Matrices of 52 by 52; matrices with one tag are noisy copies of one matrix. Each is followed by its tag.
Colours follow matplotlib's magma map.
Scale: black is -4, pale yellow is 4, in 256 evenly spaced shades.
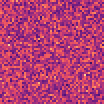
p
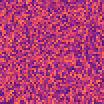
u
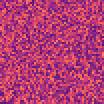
u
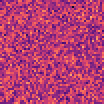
u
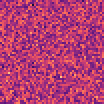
u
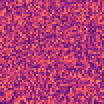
u
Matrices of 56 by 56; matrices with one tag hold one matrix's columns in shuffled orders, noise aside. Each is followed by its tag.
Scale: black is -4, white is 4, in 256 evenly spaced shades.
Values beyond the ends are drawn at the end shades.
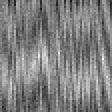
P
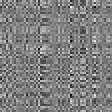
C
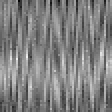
P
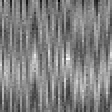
P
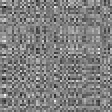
C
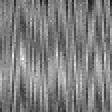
P
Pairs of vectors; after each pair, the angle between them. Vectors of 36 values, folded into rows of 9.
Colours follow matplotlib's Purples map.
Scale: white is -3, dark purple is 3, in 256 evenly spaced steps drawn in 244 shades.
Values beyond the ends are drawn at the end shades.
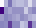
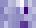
orthogonal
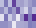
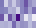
nearly opposite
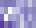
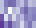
nearly parallel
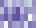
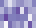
nearly parallel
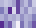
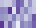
nearly parallel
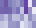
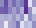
nearly parallel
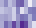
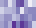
nearly parallel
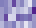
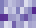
partly aligned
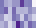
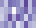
partly opposed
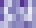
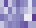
partly aligned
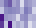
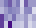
nearly parallel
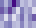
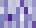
partly opposed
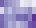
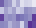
nearly parallel
